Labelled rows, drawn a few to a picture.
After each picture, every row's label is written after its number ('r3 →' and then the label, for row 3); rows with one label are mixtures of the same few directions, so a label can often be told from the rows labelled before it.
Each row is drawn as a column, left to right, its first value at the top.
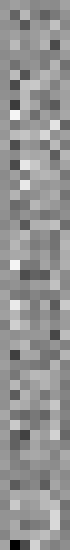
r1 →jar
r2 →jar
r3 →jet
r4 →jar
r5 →jar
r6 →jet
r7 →jet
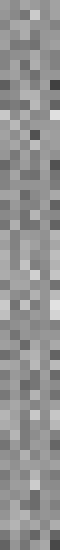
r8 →jar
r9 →jet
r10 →jet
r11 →jar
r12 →jar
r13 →jar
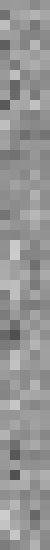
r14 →jet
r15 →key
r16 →jar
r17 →jet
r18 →jar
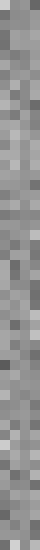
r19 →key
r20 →jar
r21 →jar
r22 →key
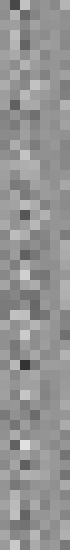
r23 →jar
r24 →key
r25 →key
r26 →jar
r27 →key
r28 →key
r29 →key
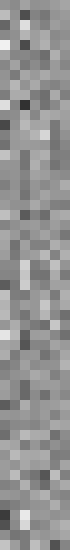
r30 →jet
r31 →key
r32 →jet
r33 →jar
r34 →jar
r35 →jar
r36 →key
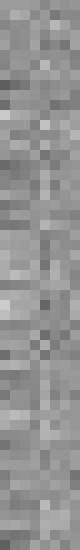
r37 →jar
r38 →jar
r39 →jar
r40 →jet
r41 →jet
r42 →jet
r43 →jet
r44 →jar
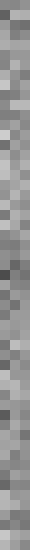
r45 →jar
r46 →jet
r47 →jet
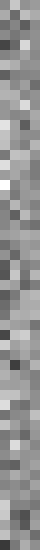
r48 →jet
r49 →key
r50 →jet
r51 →jar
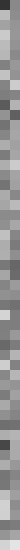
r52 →key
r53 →jar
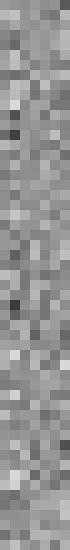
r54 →jar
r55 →jar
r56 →key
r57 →key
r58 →jar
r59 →jar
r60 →key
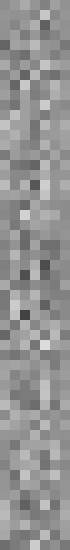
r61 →jet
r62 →jar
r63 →key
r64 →jet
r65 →jet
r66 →key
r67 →jet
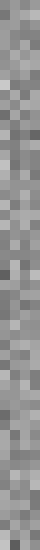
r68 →jar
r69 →jar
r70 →jet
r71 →jar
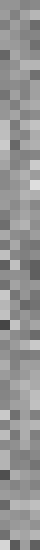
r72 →jar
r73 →jar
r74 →jet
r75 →jet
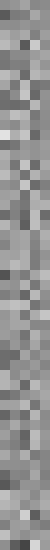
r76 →jar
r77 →jar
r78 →jet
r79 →jet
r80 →key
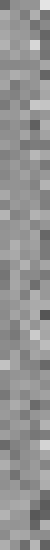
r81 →key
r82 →key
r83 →jar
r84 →jet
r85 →key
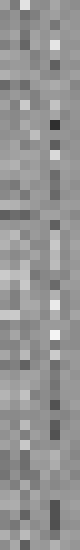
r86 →key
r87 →key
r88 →key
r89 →jar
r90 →key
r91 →jet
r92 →jar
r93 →key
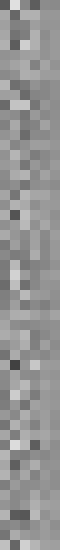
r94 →key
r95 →key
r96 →jet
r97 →key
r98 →jet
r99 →key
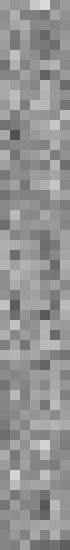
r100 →jet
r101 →jar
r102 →jet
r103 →key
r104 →key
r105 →jet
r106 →jar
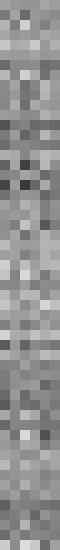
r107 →jet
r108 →jet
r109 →jet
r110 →jet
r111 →jet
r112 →jet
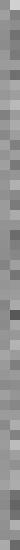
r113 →jar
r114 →key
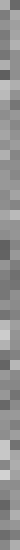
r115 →key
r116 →key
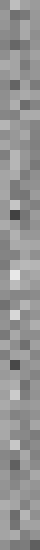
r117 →jet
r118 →key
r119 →jet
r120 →jar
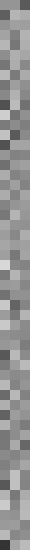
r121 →jar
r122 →jar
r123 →key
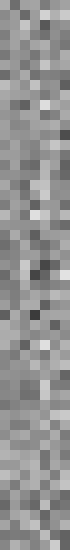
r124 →key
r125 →key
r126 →jet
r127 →key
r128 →jet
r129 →jar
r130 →jar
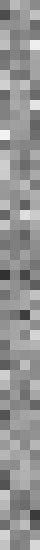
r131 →jar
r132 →key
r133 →key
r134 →jet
